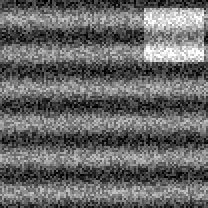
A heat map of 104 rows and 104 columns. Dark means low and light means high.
Ninth with the highest average: top right. Odd patch: higher, in the top right. Stripes: horizontal, repeating 6 times. Average level on the scale: 40%.
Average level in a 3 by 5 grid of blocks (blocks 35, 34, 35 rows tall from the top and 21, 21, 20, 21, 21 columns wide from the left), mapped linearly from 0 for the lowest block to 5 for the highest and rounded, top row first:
0 0 0 3 5 / 0 0 0 0 0 / 0 0 0 0 0
